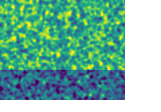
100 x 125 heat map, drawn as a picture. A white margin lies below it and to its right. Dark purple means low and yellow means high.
The top part is higher, up to a seam about 70% of the way down. The field is mottled with small blotches. No regular stripes run through it.
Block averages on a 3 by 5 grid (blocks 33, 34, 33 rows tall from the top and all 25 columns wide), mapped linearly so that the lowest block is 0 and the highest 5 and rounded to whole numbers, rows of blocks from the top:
55444 | 45454 | 00001
